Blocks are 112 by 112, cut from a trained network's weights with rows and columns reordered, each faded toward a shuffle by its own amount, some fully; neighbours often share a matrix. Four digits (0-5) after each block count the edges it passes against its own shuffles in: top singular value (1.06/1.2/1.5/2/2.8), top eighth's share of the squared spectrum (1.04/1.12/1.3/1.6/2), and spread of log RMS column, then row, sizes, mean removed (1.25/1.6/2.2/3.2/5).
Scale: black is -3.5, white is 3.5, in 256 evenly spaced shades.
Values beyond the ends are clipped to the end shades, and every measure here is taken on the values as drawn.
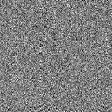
3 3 2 1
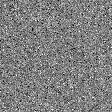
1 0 0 0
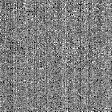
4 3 1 3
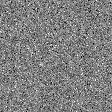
0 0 0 0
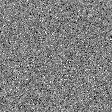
0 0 0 0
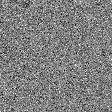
0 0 0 0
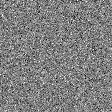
0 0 0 0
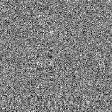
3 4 2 2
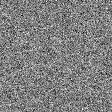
0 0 0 0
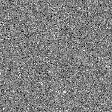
1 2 0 2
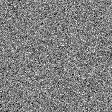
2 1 0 0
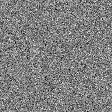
1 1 0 0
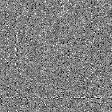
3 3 3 1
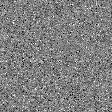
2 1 1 0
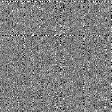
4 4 4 2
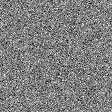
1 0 0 0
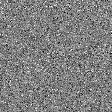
0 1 0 1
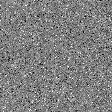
1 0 0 0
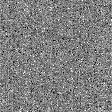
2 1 0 0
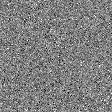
1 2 0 0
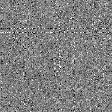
3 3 2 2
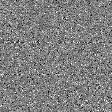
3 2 1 1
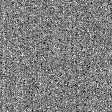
2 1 0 1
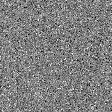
1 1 0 1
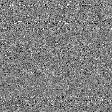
2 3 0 3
